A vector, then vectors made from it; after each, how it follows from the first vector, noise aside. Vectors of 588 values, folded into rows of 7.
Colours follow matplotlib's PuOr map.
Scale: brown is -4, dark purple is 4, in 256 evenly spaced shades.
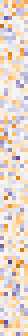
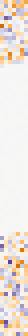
partly zeroed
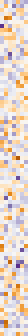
negated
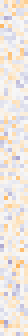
shrunk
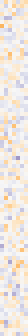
shrunk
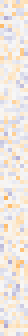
shrunk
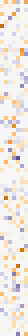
partly zeroed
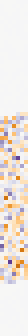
partly zeroed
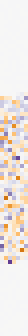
partly zeroed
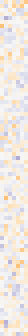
shrunk
